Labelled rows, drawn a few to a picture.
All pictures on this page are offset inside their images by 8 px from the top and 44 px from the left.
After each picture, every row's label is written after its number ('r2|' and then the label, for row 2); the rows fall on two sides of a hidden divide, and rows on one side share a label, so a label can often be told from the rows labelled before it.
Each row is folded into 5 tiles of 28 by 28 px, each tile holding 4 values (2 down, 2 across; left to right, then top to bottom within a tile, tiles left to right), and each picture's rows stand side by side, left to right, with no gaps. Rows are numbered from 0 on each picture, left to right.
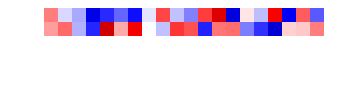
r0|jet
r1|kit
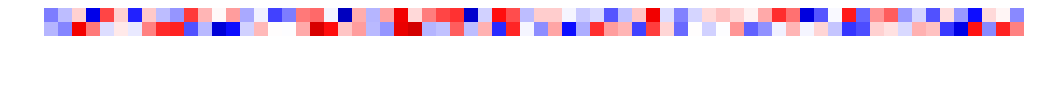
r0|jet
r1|jet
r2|jet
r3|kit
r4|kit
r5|kit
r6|jet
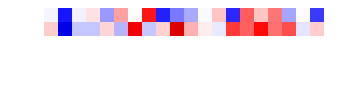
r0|jet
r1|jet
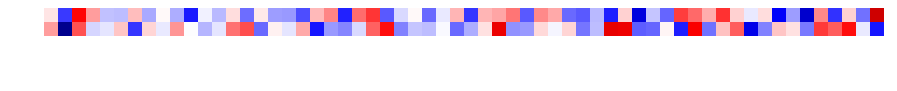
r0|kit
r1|kit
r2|kit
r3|kit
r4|jet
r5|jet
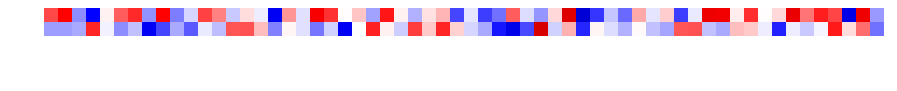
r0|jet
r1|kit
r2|jet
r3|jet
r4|jet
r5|jet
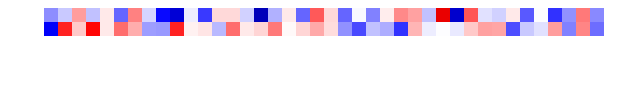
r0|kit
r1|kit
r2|jet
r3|jet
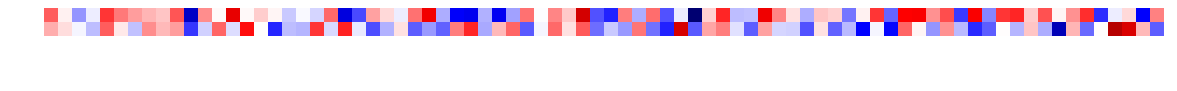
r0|jet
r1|kit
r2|jet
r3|jet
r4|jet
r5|kit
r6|kit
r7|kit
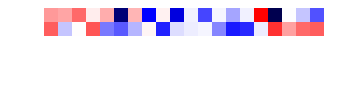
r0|kit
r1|jet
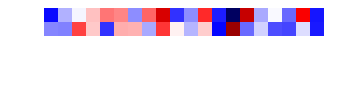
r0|jet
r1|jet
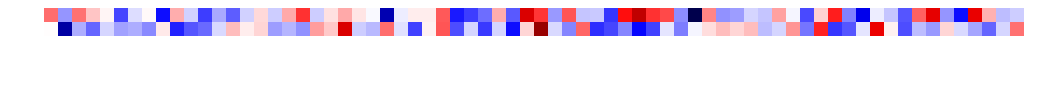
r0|kit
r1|jet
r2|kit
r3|jet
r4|kit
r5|kit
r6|kit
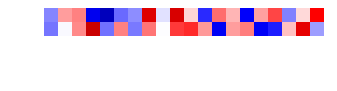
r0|kit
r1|kit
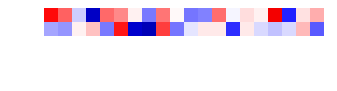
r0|jet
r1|kit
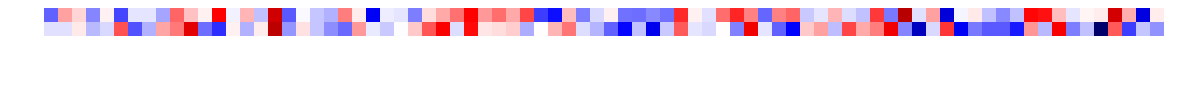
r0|kit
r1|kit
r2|jet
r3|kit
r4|jet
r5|kit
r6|kit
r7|kit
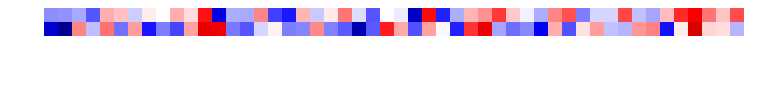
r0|jet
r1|jet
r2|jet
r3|kit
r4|jet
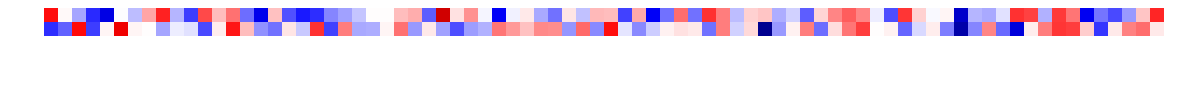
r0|jet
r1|kit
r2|jet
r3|jet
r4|jet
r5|jet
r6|kit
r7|kit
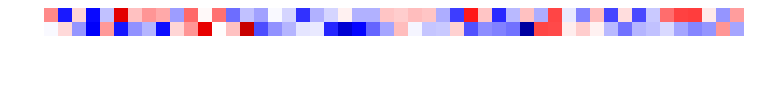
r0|jet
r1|kit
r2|jet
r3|jet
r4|jet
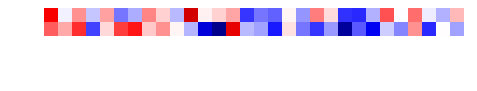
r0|jet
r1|kit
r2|jet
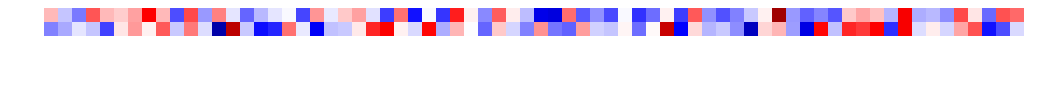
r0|jet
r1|kit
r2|kit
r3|kit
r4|kit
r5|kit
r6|jet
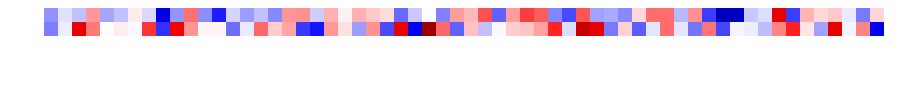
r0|kit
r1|jet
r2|kit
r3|jet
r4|kit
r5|kit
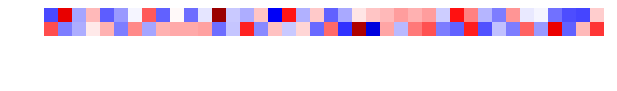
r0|kit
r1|kit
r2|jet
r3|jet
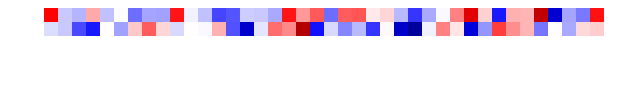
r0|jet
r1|jet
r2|kit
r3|jet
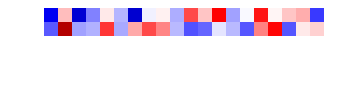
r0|jet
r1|jet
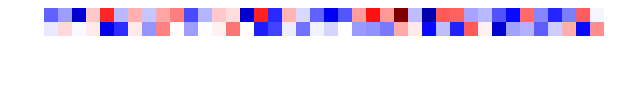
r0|jet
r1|kit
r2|jet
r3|jet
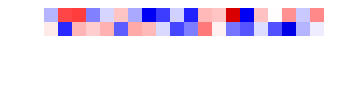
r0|kit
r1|kit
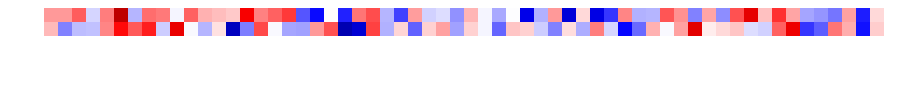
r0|jet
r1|jet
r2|kit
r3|kit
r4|jet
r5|kit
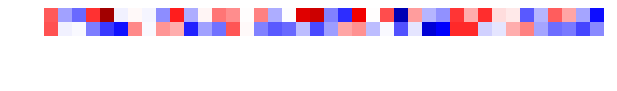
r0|jet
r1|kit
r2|kit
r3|kit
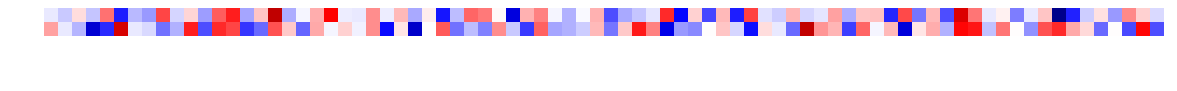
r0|jet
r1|kit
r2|kit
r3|jet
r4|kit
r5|jet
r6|jet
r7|jet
